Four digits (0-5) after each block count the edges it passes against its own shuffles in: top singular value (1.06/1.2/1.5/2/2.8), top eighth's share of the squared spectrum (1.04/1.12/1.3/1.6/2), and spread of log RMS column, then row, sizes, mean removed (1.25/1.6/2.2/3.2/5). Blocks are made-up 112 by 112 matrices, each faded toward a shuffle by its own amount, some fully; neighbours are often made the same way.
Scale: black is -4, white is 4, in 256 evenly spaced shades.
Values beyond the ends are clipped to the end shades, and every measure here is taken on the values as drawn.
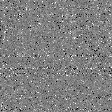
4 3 1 2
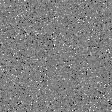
0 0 0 0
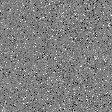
0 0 1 0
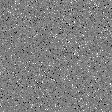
1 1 0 0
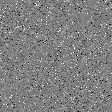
1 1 0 0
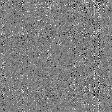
2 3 3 2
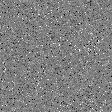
0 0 0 0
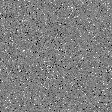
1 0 0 0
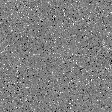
0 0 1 0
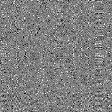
4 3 2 2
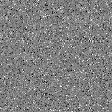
3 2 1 1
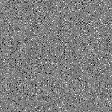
4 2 1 1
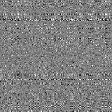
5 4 2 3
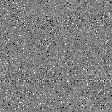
3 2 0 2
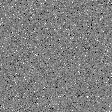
2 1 0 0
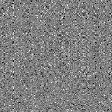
4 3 2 2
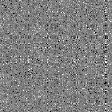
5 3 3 2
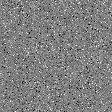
1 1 0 0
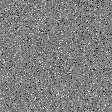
1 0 0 0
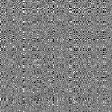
5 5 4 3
